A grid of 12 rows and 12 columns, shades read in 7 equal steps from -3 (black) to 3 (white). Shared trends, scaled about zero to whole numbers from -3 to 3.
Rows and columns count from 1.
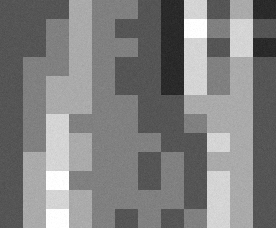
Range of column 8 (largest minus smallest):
2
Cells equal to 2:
14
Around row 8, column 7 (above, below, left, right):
-1 -1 0 -1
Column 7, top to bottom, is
-1 -1 -1 -1 -1 -1 -1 0 -1 -1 0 0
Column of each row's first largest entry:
9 9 9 9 9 3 3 3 3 3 3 3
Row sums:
-5 -1 -3 -2 -1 1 0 2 2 3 4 4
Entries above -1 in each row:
5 6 6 7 7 8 8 8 8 8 9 8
